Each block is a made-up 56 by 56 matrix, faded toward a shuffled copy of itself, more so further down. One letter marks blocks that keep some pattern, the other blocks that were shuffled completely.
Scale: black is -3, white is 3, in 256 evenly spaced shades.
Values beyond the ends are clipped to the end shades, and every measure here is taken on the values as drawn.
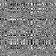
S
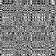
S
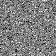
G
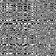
S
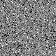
G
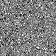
G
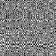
S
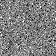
G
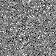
G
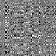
S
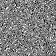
G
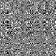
S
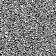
G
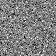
G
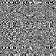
S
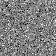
G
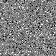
G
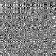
S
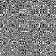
S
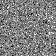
G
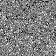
G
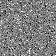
G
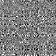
S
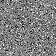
G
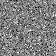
G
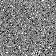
G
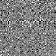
S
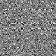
S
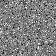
G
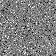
G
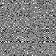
S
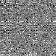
S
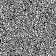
G
